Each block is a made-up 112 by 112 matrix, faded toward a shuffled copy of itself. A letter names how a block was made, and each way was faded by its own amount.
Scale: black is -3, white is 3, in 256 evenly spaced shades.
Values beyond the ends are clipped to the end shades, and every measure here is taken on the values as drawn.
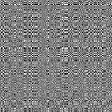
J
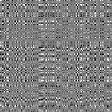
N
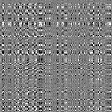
N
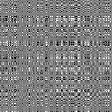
N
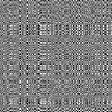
J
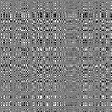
N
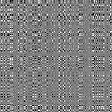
N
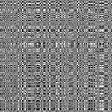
J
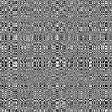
J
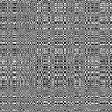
J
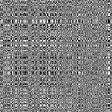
J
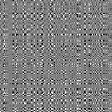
N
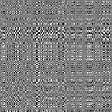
N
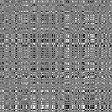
N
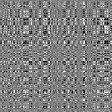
N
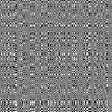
N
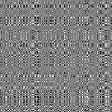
N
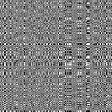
J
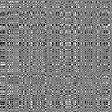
N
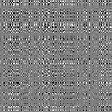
N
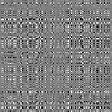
N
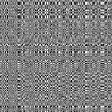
J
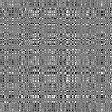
N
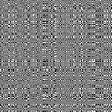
N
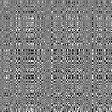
N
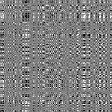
N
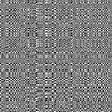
J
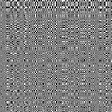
N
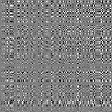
N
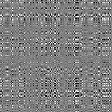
N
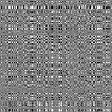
J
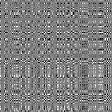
N
